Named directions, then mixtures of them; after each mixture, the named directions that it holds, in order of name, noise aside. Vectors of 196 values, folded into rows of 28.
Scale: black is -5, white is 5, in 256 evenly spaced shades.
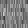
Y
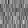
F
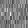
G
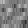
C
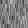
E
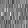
G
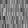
E, Y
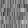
C, Y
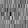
G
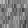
C, F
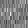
G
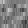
C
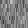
E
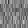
F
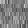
C, F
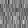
F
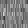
Y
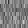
F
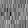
G
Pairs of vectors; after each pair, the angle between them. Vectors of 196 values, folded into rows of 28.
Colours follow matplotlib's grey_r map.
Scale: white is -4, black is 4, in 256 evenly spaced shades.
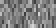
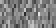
nearly parallel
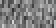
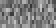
partly aligned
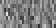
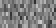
partly aligned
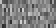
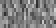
orthogonal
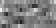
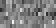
partly opposed
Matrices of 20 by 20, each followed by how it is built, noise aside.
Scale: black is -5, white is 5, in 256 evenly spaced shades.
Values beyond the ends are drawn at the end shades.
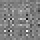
low rank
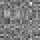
low rank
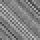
Toeplitz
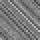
Toeplitz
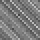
Toeplitz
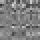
low rank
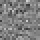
low rank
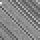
Toeplitz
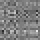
low rank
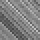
Toeplitz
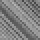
Toeplitz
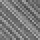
Toeplitz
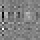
low rank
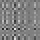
low rank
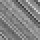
Toeplitz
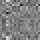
low rank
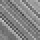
Toeplitz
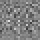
low rank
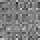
low rank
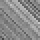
Toeplitz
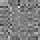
low rank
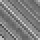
Toeplitz
